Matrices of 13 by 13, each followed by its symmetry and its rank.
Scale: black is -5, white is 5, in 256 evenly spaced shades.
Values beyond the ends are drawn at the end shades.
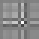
symmetric, rank one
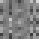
neither, rank two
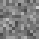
neither, full rank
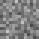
neither, full rank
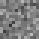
neither, full rank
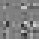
antisymmetric, rank two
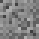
symmetric, full rank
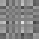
symmetric, rank one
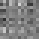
antisymmetric, rank two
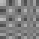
symmetric, rank one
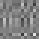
neither, rank two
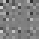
antisymmetric, rank two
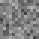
neither, full rank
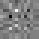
antisymmetric, rank two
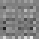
neither, rank two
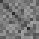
symmetric, full rank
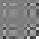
symmetric, rank one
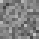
symmetric, full rank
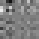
antisymmetric, rank two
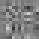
antisymmetric, rank two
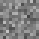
neither, full rank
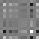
symmetric, rank one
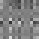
neither, rank two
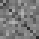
symmetric, full rank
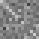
symmetric, full rank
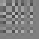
symmetric, rank one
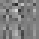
neither, rank two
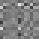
neither, rank two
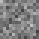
neither, full rank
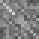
symmetric, full rank
